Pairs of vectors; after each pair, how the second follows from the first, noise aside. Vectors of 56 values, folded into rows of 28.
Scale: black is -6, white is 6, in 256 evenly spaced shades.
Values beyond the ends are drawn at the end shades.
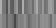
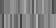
shuffled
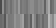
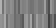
negated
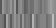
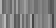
negated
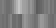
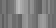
copied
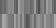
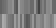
copied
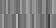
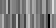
scaled up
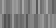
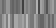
negated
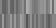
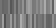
copied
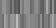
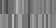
shuffled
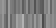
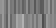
copied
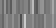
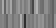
negated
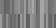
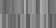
copied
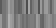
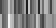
scaled up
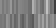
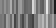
scaled up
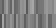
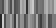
scaled up
